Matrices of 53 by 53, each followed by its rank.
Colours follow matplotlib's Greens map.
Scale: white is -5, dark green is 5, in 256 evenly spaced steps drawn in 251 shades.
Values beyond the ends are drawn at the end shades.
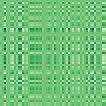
one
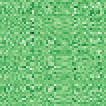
five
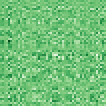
five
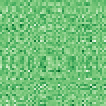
five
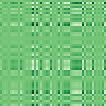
one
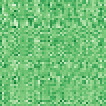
five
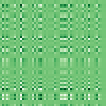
one
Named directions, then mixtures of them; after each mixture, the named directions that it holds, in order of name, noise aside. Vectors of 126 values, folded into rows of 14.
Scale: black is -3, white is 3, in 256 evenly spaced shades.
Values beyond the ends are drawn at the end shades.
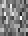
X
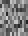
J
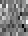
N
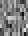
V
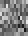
J, N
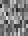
J, V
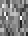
J, X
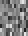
J, V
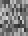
J, N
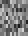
J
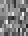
V, X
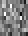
V, X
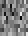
X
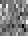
N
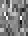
J, X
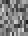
J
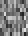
V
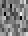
V, X
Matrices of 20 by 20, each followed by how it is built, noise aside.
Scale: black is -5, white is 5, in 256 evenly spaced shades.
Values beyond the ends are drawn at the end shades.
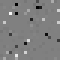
sparse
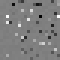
sparse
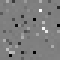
sparse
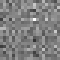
low rank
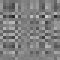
low rank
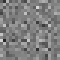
low rank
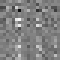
low rank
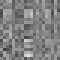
low rank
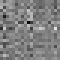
low rank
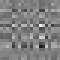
low rank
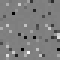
sparse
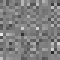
low rank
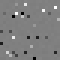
sparse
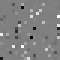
sparse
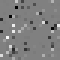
sparse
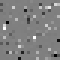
sparse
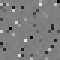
sparse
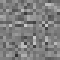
low rank
